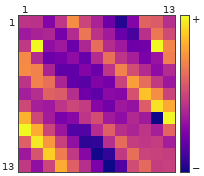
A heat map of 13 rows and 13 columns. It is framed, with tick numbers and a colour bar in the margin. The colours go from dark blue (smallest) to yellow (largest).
Ninth with the lowest average: bottom middle. Lone odd cells: 3, 2 higher and 1 lower than their neighbours. Calmest part: bottom right. Ninth with the highest average: bottom left. Grain: diagonal, down to the right.
